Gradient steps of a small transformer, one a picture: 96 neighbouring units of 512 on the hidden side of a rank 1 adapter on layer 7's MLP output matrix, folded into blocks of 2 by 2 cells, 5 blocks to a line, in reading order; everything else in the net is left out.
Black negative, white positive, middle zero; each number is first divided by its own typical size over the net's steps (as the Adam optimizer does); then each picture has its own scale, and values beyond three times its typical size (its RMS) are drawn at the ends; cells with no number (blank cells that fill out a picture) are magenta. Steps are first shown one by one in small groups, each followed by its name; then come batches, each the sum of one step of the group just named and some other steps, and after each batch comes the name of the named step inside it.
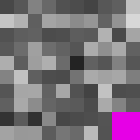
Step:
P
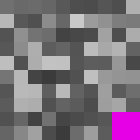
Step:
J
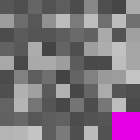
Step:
P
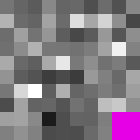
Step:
J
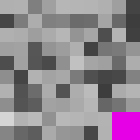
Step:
J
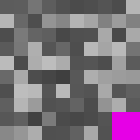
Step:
J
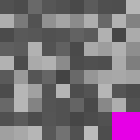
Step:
P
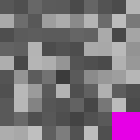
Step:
P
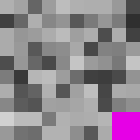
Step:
P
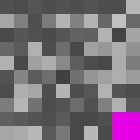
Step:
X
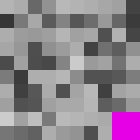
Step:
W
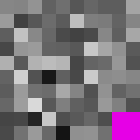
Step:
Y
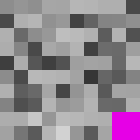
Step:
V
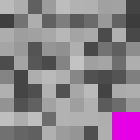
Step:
W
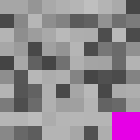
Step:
V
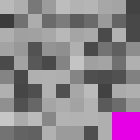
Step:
W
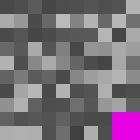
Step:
X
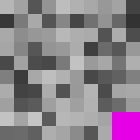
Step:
V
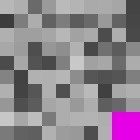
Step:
W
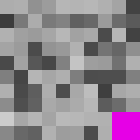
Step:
W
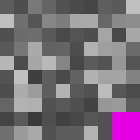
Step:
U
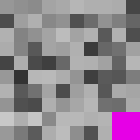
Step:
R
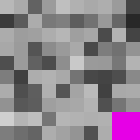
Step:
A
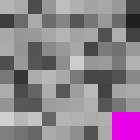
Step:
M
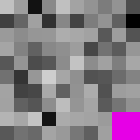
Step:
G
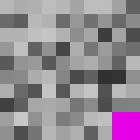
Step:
U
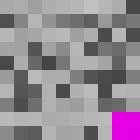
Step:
R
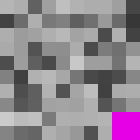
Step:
M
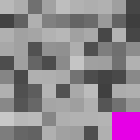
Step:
A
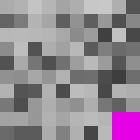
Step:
U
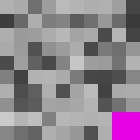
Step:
A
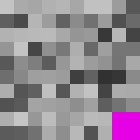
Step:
U
